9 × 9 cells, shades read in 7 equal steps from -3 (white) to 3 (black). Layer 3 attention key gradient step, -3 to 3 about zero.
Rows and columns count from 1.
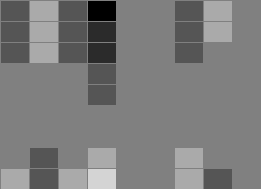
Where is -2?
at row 9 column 4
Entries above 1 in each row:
1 1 1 0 0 0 0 0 0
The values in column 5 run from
0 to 0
